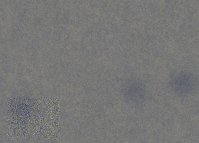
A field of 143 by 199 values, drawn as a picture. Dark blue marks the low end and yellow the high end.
Roughest part: bottom left. Odd rows or columns: none. Dips: three. Slope: none. Odd patch: rougher, in the bottom left.
